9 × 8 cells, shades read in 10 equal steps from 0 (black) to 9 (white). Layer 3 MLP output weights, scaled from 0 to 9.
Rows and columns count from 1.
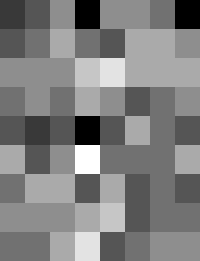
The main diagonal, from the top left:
2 4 5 6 3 4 4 4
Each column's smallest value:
2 2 3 0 3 3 4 0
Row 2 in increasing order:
3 3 4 4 5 6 6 6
